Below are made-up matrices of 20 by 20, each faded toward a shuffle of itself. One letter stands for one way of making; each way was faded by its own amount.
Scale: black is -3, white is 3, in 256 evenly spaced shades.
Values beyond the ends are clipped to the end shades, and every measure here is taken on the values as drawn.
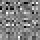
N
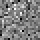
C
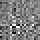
N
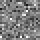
C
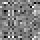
N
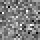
C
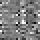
N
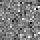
C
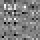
N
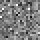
C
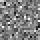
C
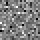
C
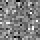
C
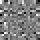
N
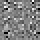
N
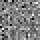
C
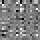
N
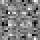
N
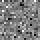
C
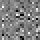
N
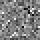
C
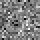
C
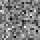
C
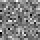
C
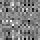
N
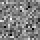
C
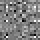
N
